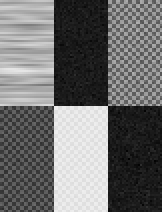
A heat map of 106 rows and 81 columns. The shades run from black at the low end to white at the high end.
The table splits into 2 rows of 3 panels. Panel 1,1: high, streaked across. Panel 1,2: very low, fine-grained, faint in contrast. Panel 1,3: middling, checkered, strong in contrast. Panel 2,1: low, checkered. Panel 2,2: very high, checkered, faint in contrast. Panel 2,3: very low, fine-grained, faint in contrast.
